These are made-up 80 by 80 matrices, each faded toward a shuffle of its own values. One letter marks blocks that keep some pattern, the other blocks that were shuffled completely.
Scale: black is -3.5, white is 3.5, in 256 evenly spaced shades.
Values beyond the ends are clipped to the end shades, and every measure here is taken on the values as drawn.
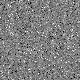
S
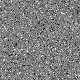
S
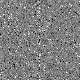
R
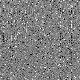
R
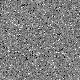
S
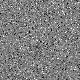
S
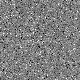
S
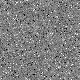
S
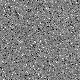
S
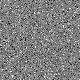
S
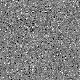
R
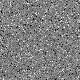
S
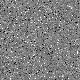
S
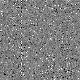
R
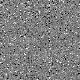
R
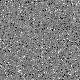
S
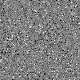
S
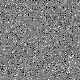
R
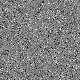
S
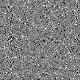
R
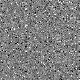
R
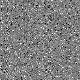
R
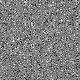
R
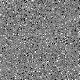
R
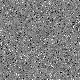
S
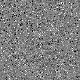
R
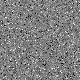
S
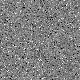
S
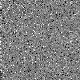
R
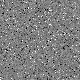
S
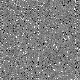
R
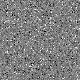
R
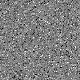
R
